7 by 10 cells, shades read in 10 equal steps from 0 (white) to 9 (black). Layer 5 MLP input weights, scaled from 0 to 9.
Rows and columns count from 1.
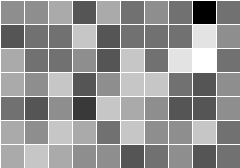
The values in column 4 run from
2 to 7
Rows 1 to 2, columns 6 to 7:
5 4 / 5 5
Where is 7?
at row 5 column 4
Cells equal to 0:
1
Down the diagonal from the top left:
4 5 5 6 2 2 5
